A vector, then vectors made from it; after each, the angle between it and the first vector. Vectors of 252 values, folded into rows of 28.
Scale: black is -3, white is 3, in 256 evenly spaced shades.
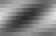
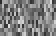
orthogonal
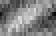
nearly opposite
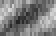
nearly parallel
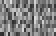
orthogonal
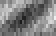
nearly parallel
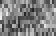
partly aligned
